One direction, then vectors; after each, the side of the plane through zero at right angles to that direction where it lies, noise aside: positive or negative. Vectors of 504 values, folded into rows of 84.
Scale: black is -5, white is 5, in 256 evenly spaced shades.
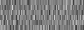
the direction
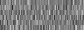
negative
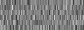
positive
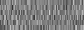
negative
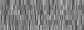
positive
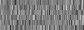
positive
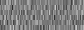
negative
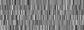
positive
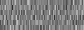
negative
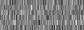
positive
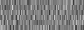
positive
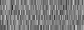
negative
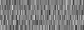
positive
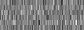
positive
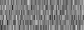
negative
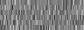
negative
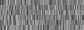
negative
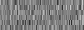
positive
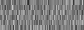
positive
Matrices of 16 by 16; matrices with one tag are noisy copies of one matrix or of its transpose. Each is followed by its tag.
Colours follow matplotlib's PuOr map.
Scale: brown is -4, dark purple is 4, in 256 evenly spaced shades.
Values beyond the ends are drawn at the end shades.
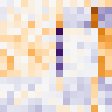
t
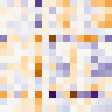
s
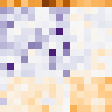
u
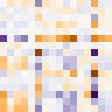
s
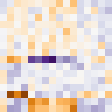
t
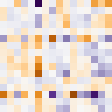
s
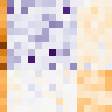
u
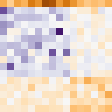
u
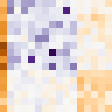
u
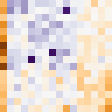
u
